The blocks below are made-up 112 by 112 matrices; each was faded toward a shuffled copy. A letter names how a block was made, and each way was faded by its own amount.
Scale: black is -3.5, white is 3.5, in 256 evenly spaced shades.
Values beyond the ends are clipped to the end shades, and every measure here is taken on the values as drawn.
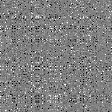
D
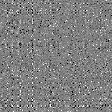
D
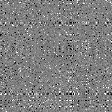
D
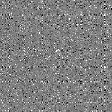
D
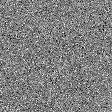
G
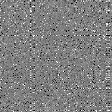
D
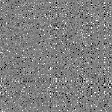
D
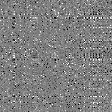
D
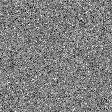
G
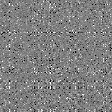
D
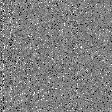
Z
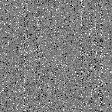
Z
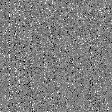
Z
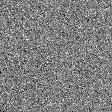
G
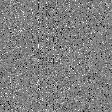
Z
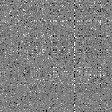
D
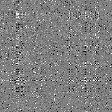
D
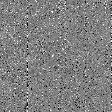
Z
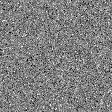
G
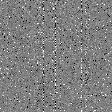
Z
